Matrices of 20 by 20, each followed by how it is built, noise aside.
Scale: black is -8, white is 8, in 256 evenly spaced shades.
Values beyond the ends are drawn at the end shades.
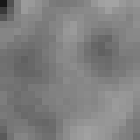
smooth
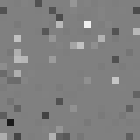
sparse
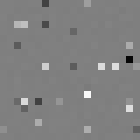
sparse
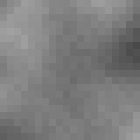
smooth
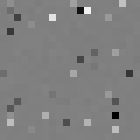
sparse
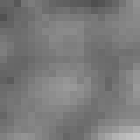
smooth
